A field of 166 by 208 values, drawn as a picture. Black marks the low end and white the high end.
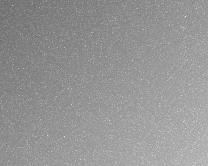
No single row or column stands out from its neighbours. There is an overall slope up to the bottom right. The ninth with the lowest average is the top left. No regular stripes run through it.
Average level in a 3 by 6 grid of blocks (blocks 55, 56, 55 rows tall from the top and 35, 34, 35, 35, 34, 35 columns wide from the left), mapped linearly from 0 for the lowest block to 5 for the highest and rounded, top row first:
011223 | 122334 | 233445
